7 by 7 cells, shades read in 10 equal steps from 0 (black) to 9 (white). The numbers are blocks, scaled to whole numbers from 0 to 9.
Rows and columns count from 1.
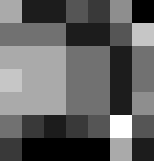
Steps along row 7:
down same same same up down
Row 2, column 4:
1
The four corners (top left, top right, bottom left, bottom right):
6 0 2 1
